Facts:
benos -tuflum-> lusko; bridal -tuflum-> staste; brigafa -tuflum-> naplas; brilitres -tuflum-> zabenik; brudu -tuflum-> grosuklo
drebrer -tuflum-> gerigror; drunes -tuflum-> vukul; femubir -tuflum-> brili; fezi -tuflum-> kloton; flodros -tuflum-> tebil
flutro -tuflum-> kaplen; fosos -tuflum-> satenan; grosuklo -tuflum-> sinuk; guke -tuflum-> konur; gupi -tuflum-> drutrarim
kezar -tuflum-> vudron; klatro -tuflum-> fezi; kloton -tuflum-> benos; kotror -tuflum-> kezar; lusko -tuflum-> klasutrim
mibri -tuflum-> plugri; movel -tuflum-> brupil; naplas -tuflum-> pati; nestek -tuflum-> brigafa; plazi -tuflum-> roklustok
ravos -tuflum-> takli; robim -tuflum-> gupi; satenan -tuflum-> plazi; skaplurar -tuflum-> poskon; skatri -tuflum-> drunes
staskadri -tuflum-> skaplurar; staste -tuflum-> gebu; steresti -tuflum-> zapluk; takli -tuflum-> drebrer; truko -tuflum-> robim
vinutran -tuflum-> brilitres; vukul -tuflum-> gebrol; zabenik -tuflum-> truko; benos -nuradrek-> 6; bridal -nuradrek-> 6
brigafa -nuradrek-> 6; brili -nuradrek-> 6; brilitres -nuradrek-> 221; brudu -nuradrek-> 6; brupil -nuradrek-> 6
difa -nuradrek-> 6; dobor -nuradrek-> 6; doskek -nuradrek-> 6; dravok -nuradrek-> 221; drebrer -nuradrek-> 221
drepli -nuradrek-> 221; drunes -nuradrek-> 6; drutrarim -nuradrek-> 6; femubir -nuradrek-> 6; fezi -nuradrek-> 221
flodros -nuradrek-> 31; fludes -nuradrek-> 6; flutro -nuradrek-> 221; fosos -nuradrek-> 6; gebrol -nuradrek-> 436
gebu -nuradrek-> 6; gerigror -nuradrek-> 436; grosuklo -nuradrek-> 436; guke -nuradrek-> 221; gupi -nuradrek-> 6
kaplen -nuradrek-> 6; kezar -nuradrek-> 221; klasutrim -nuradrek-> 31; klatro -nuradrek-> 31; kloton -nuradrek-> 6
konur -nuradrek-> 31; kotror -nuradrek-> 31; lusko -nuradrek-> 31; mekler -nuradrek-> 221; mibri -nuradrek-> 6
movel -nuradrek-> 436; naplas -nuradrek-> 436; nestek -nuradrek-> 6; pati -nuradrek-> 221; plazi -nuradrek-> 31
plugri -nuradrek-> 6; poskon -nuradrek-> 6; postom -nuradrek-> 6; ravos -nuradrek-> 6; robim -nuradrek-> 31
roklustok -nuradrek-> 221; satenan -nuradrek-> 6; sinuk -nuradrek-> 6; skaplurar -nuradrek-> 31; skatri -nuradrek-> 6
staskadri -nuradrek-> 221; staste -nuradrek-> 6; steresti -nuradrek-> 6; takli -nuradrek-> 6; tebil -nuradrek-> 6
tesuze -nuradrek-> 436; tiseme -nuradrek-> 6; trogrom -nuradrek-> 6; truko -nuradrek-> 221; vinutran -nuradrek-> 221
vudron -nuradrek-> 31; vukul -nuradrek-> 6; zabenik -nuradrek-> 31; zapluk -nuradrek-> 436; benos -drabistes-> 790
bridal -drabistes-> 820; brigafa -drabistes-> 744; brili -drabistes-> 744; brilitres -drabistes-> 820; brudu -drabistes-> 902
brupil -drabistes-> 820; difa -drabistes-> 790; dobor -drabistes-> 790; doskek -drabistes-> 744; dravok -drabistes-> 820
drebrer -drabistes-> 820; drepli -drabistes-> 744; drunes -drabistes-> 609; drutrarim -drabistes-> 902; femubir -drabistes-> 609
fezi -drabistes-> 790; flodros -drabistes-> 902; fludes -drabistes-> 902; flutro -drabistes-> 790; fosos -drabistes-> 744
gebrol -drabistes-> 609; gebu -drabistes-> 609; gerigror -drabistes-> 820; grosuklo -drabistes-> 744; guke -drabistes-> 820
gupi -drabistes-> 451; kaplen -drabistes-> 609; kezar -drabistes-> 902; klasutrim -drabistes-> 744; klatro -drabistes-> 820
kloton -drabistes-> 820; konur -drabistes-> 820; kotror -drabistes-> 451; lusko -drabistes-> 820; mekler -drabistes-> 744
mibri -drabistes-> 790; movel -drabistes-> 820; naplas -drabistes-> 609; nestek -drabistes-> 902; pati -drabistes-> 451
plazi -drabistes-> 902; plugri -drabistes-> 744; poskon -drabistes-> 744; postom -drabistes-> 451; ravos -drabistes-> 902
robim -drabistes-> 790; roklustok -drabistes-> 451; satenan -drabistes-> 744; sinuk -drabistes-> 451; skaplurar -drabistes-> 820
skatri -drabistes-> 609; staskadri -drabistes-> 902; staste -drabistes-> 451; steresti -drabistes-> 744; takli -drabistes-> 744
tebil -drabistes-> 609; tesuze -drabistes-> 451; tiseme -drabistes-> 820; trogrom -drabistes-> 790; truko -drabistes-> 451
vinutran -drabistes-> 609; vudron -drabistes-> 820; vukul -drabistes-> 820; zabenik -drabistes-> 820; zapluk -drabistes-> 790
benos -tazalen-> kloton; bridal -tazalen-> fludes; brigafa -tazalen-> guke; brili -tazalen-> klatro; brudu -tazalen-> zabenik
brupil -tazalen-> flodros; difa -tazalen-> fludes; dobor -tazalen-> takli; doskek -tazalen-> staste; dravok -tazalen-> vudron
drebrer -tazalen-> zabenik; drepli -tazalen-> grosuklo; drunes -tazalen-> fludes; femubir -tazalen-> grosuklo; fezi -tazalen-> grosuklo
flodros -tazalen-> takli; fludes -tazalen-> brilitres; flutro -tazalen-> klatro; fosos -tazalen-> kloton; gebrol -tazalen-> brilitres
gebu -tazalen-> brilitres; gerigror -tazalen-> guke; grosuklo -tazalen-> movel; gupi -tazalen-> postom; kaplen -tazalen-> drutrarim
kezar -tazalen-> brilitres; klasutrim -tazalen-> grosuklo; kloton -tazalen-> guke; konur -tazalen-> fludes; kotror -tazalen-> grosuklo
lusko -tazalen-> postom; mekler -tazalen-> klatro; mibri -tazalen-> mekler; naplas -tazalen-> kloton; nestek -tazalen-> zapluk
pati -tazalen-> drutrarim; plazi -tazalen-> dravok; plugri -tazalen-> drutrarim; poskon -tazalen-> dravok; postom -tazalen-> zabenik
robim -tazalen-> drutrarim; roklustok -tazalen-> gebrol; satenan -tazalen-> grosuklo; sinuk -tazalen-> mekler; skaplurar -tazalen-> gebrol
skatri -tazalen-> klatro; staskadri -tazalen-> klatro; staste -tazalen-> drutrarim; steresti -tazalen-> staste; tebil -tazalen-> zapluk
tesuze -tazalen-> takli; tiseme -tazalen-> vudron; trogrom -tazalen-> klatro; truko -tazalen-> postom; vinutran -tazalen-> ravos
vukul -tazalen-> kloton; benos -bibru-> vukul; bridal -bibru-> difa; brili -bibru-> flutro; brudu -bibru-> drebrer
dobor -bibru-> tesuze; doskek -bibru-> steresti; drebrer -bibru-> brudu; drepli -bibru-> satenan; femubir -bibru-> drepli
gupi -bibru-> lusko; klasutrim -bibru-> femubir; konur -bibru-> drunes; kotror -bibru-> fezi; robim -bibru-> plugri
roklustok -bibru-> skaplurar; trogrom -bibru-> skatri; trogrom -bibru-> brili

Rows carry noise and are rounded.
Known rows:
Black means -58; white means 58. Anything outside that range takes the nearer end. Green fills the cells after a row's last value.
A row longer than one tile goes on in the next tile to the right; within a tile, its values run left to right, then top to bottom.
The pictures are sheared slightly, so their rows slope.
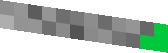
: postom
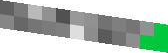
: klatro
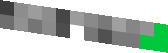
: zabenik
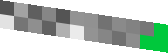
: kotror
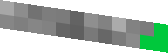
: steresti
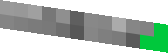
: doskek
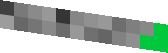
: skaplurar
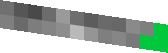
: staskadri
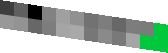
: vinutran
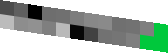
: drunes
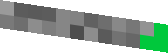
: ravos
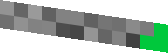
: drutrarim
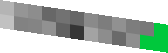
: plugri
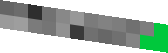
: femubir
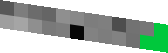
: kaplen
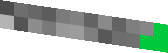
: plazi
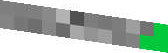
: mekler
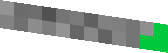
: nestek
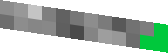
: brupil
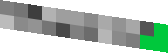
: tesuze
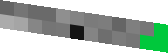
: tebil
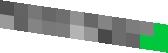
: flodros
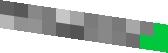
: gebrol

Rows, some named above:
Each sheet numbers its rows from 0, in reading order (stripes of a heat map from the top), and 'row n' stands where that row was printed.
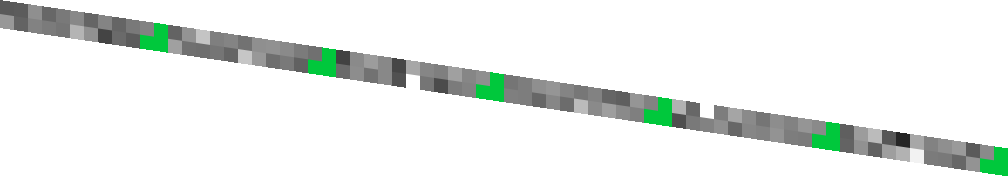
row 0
flodros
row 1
klasutrim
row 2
zabenik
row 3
dravok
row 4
zapluk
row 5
robim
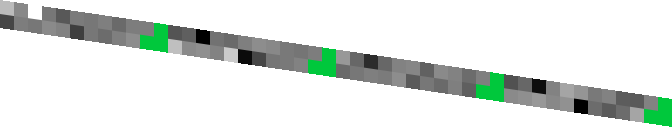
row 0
difa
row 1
drunes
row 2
brudu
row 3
skatri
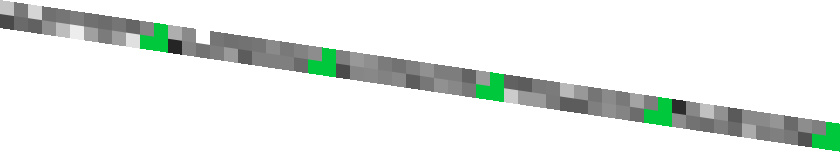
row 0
fezi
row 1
dobor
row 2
bridal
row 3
gebrol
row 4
konur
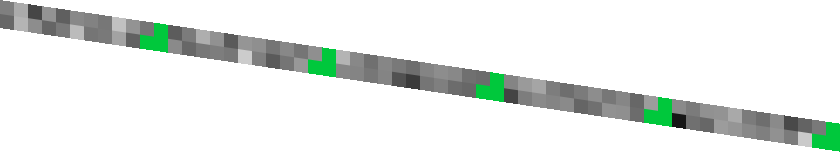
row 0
gupi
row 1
klatro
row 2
brili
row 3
bridal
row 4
flutro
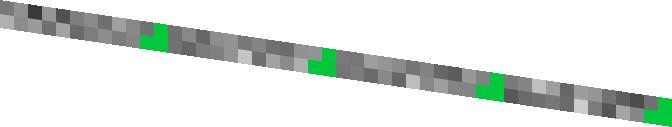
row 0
staste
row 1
drebrer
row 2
dravok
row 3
lusko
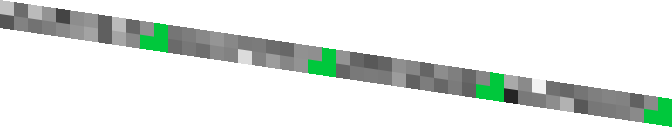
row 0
kloton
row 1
guke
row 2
brudu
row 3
mibri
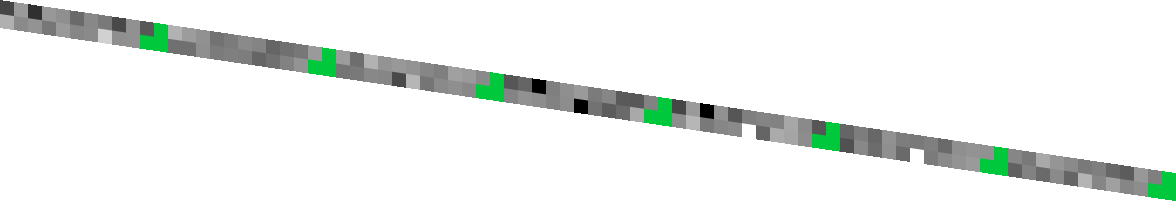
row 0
pati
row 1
vukul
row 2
movel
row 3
skatri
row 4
truko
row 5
brilitres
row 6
dravok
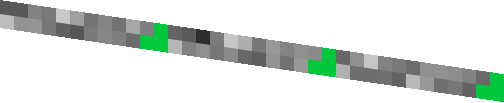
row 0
gebrol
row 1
naplas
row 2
klasutrim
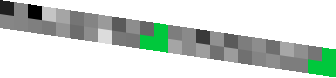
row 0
roklustok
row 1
staste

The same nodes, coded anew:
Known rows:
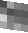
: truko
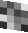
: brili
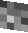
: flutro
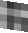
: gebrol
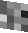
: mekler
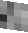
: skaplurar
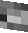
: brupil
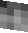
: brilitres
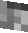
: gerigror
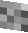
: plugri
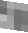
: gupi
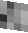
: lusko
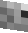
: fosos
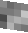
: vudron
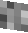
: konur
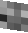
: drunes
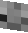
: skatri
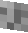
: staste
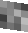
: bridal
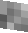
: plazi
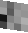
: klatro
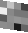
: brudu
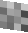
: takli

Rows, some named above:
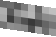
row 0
naplas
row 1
flodros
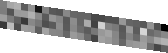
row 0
femubir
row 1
zapluk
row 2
staskadri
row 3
movel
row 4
staskadri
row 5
drebrer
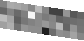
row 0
gupi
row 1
brudu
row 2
kezar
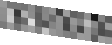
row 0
trogrom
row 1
tesuze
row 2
vinutran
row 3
zapluk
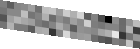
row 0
vudron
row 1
klasutrim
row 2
kotror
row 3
drebrer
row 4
grosuklo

